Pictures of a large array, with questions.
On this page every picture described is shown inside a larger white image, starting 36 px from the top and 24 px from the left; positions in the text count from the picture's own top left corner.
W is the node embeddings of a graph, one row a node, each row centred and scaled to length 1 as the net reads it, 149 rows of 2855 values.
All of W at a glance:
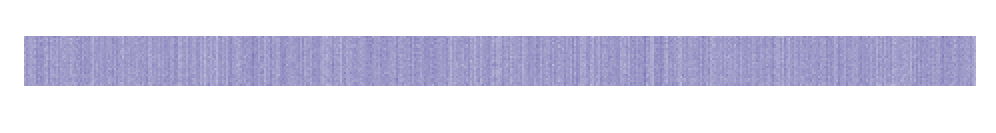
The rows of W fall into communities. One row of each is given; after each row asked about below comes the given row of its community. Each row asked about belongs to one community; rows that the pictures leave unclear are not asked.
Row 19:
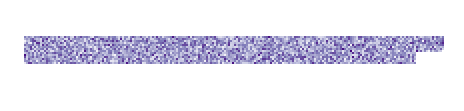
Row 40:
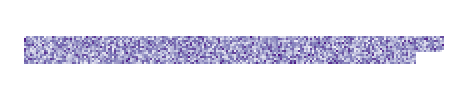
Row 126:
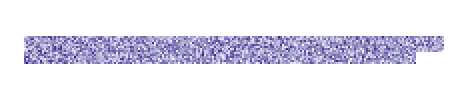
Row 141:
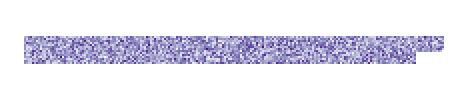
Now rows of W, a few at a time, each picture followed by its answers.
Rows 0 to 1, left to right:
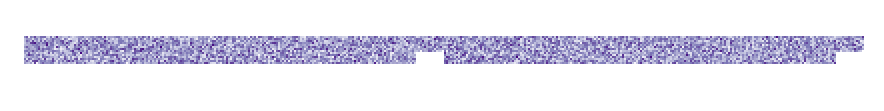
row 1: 40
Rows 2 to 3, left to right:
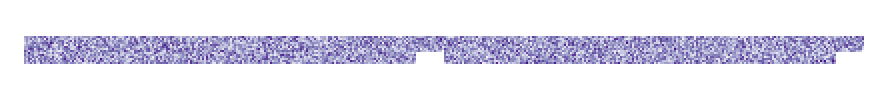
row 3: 40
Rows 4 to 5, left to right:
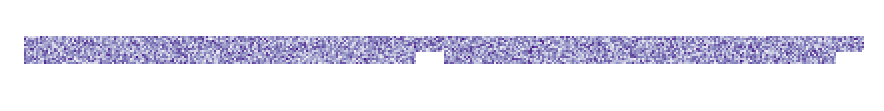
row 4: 40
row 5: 141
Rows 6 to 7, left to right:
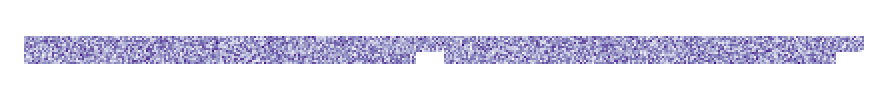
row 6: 19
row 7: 19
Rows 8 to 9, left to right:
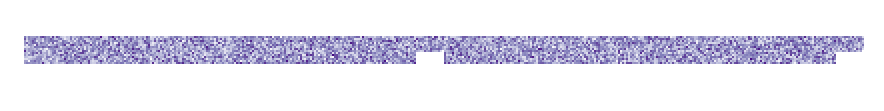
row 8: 141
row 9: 126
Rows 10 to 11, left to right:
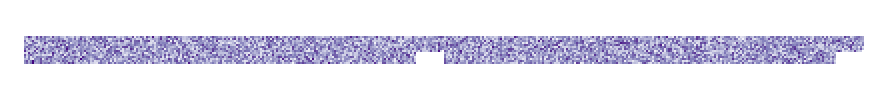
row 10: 141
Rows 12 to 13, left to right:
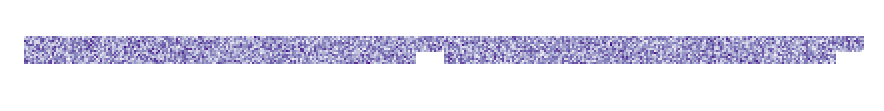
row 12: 40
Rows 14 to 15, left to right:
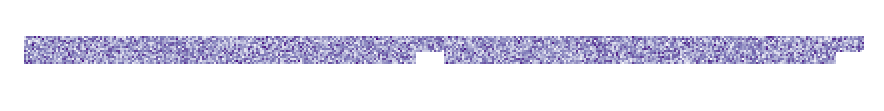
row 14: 126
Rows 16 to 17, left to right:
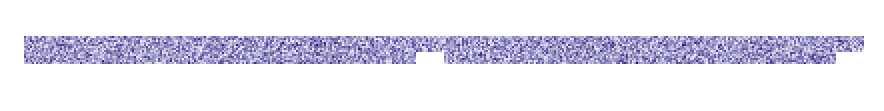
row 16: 141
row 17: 19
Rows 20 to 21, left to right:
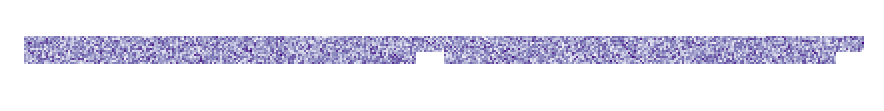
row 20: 19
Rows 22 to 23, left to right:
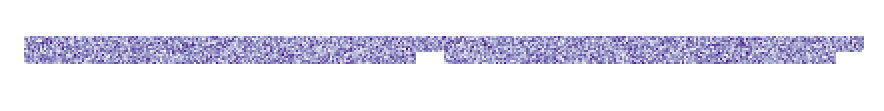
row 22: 19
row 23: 141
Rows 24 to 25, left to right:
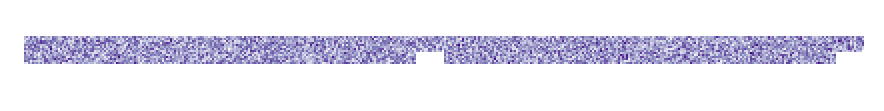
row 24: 40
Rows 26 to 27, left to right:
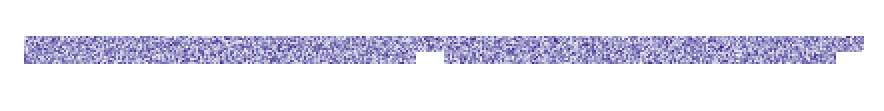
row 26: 126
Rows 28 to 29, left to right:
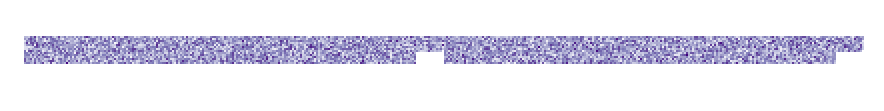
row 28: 126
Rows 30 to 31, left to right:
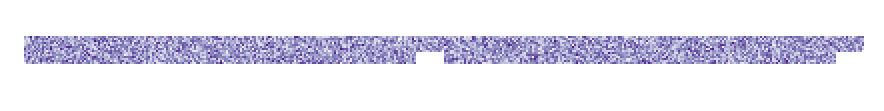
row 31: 40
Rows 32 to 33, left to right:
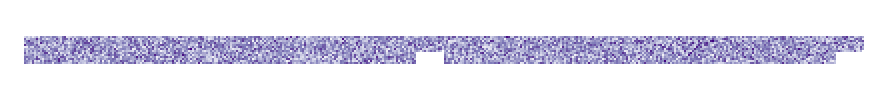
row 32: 40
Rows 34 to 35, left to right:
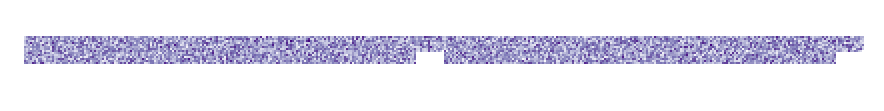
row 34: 126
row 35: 126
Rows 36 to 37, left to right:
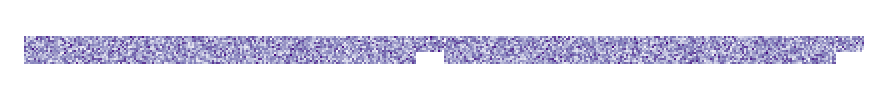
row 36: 141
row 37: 19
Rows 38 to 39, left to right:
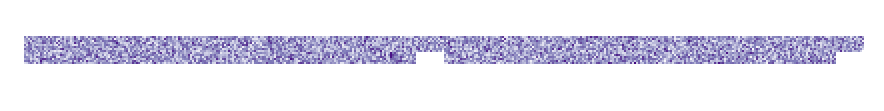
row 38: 19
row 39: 19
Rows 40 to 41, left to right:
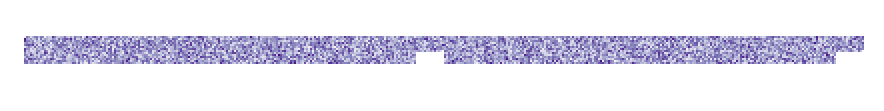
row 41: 141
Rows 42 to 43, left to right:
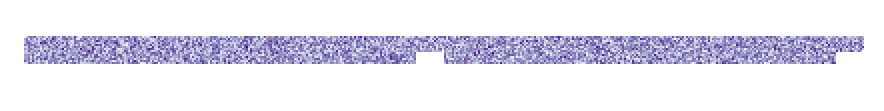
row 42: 19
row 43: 141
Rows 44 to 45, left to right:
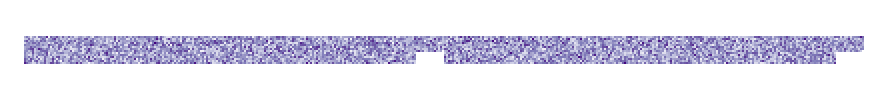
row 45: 19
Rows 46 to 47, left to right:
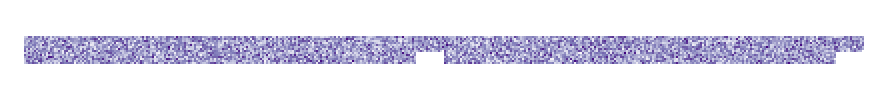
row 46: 141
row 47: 40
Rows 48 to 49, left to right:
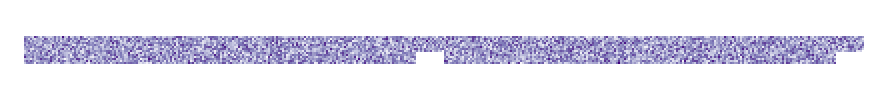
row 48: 19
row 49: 126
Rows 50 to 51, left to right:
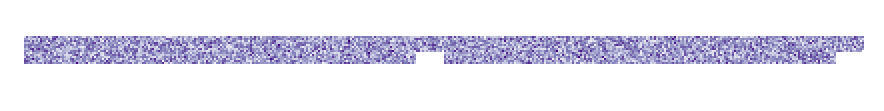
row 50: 40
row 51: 141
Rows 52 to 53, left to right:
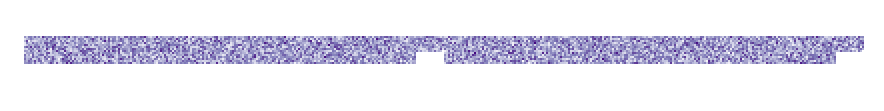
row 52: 126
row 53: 19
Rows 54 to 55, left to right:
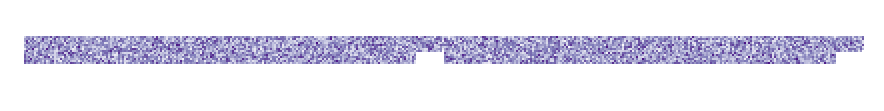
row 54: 126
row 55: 40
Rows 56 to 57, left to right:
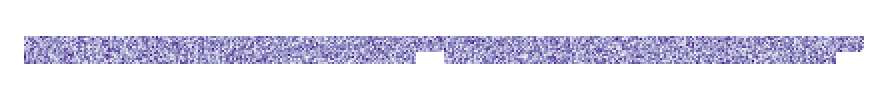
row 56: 126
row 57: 141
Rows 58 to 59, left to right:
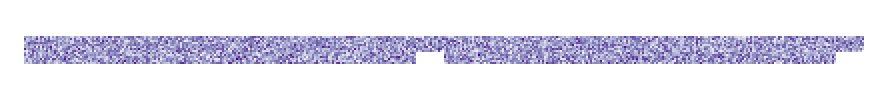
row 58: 141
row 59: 19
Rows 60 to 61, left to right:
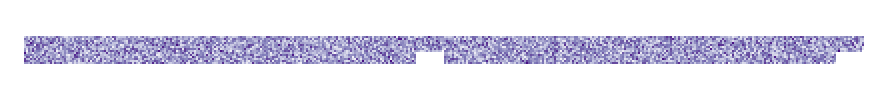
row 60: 40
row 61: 40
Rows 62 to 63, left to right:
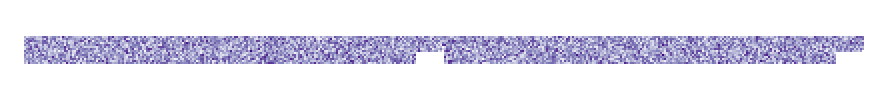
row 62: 19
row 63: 19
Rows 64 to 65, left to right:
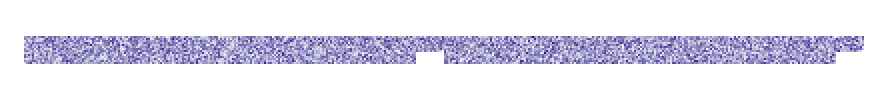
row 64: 19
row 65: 40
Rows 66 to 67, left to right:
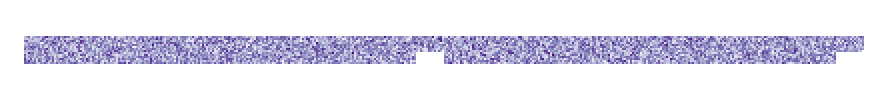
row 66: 126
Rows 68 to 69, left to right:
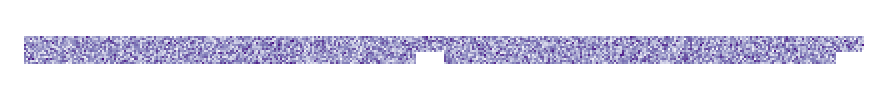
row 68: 40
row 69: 19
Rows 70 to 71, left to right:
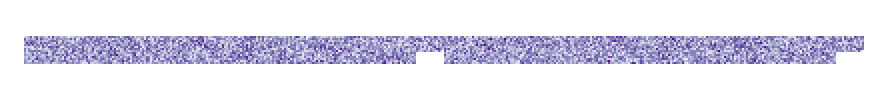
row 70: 141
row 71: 141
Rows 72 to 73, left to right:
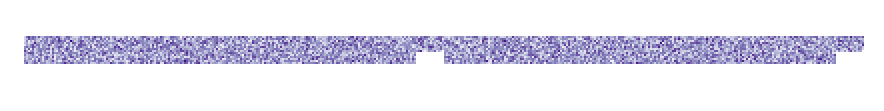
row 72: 126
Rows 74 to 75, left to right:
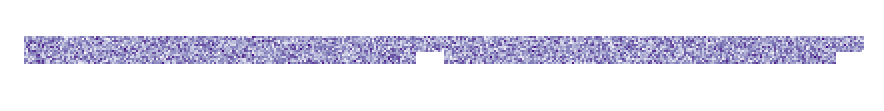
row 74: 141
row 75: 141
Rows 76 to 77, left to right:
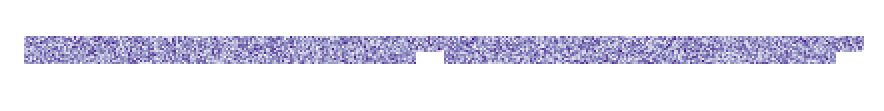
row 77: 40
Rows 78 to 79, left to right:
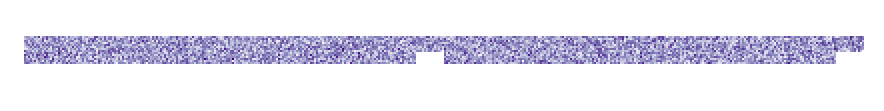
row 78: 126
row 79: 40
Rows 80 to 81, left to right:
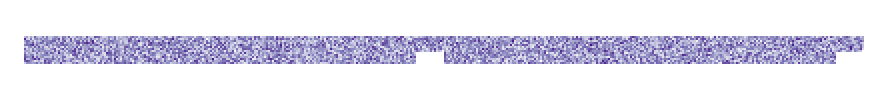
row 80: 40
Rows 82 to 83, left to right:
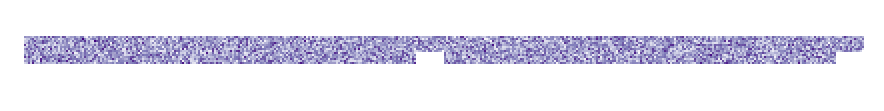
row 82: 19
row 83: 141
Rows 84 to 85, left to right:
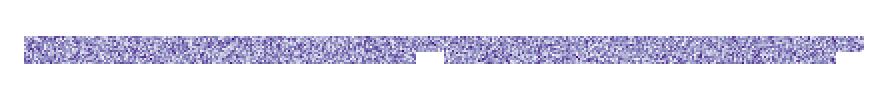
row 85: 141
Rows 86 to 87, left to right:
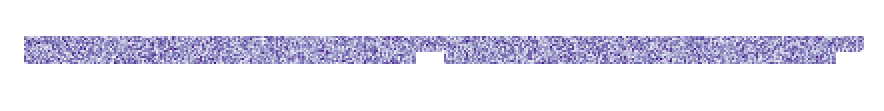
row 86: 19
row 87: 19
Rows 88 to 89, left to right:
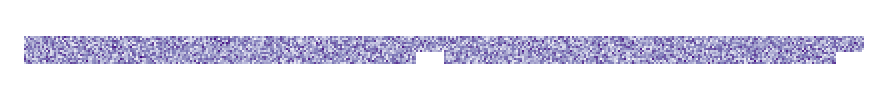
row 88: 19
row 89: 141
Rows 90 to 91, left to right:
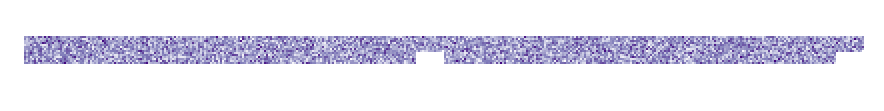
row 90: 126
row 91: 141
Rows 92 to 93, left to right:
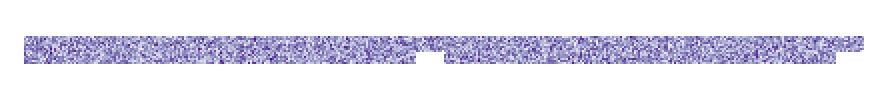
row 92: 40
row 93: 19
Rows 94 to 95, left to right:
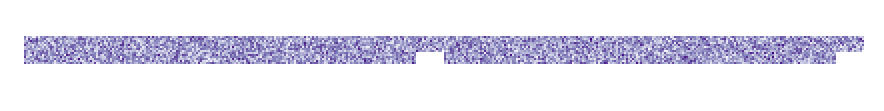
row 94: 141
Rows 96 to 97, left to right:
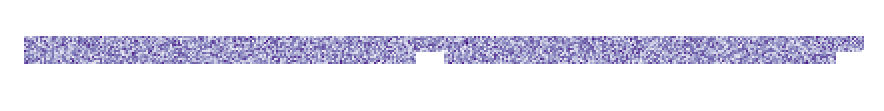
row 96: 40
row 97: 19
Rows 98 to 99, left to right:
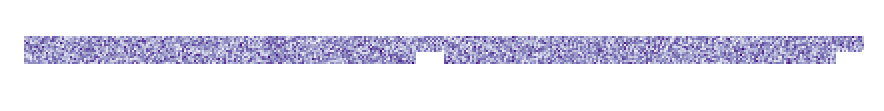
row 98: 19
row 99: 126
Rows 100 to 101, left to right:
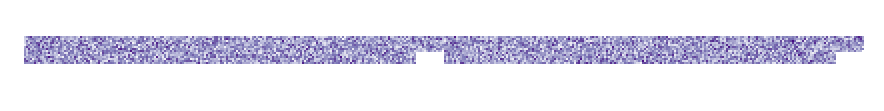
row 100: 126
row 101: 126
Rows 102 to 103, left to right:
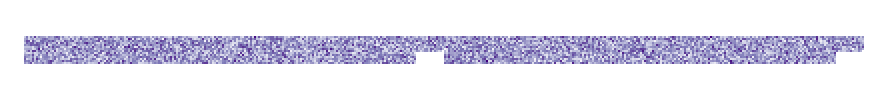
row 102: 19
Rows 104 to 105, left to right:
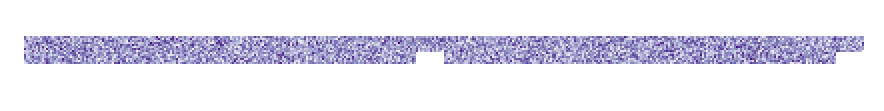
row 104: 19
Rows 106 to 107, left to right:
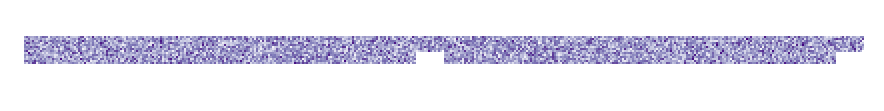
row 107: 40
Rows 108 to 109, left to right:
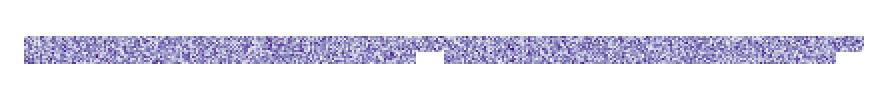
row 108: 40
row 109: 40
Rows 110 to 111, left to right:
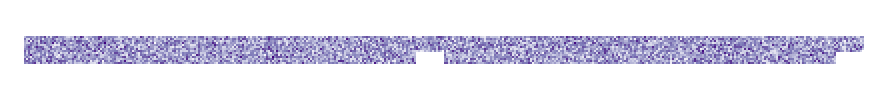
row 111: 141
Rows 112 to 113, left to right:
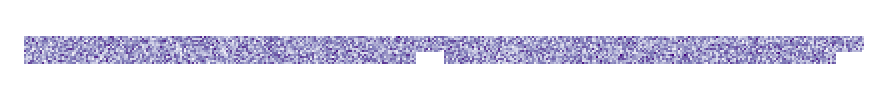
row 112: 19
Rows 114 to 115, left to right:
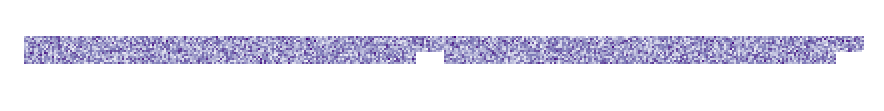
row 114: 126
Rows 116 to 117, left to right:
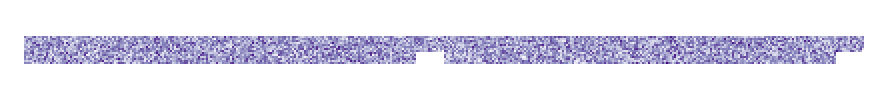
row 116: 126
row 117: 141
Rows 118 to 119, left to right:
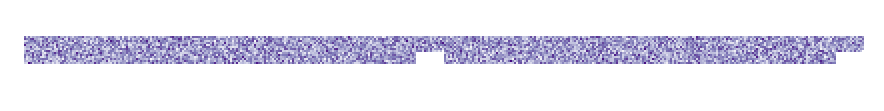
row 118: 19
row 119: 19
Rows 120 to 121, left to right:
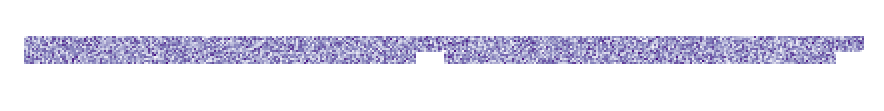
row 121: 19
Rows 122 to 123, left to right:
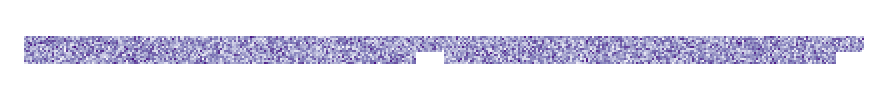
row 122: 19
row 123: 141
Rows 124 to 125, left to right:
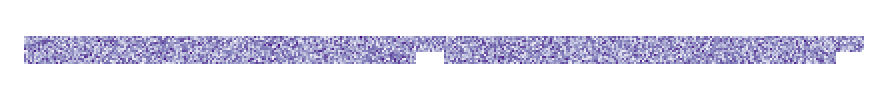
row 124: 19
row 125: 141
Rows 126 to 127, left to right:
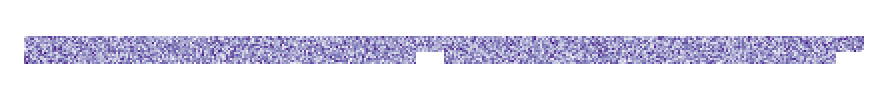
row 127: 40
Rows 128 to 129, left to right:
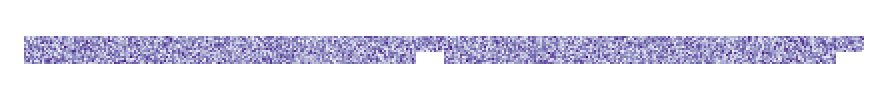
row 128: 40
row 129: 40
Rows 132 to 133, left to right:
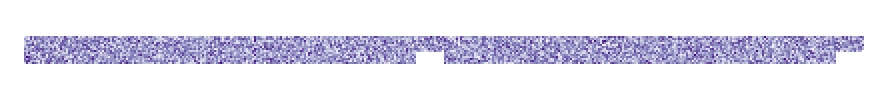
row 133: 40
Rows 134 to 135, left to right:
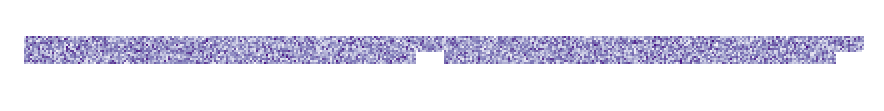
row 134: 126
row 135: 126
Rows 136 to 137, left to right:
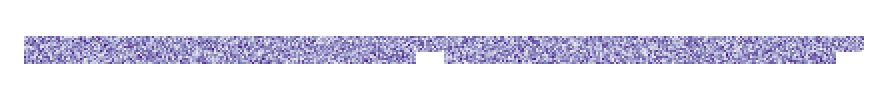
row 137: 19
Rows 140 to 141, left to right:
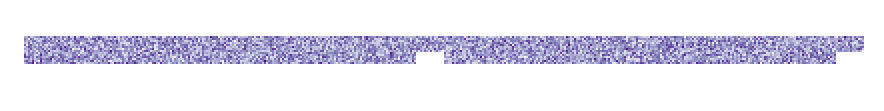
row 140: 19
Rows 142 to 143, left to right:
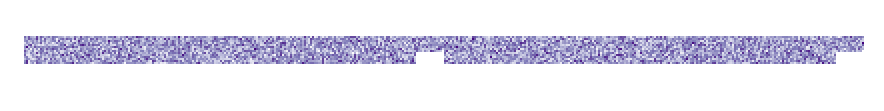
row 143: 40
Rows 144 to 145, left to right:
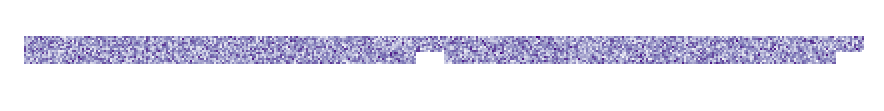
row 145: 141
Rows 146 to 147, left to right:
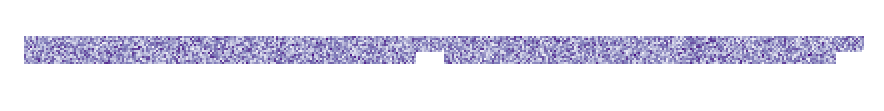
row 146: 141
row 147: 19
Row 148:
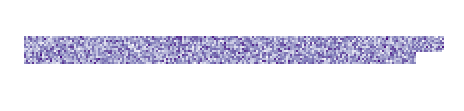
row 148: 141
